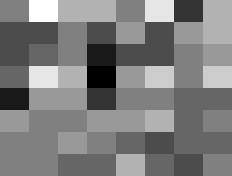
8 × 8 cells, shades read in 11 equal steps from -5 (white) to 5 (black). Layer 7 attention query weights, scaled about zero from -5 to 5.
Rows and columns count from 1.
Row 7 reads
0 0 -1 0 1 2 1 1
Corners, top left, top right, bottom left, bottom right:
0 -2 0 0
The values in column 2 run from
-5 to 2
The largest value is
5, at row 4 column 4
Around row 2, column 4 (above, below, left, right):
-2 4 0 -1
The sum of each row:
-12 4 10 -7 7 -4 4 3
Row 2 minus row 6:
3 2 0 3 0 4 -2 -2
